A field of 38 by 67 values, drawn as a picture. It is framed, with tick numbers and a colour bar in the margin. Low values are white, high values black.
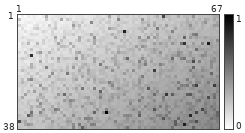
Ninth with the lowest average: top left. Slope: up to the bottom right. Odd rows or columns: none. Mirror symmetry: none. Ninth with the highest average: bottom right. Average level on the scale: 30%.
